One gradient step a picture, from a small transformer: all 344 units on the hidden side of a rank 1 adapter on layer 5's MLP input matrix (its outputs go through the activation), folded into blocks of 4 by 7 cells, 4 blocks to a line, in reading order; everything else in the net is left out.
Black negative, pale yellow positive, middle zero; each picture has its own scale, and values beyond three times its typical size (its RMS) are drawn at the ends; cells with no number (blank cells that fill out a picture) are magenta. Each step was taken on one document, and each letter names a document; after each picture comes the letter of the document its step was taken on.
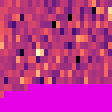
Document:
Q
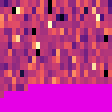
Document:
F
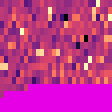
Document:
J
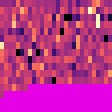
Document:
Q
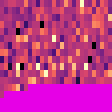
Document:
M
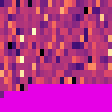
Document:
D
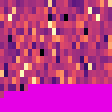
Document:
D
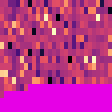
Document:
D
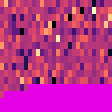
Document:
Q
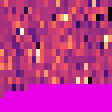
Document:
J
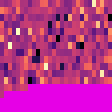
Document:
Q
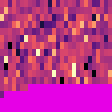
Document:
J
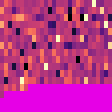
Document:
Q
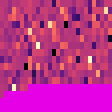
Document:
M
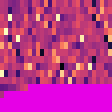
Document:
D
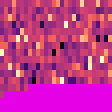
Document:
M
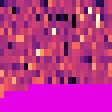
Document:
D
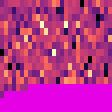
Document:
M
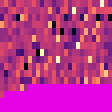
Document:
Q
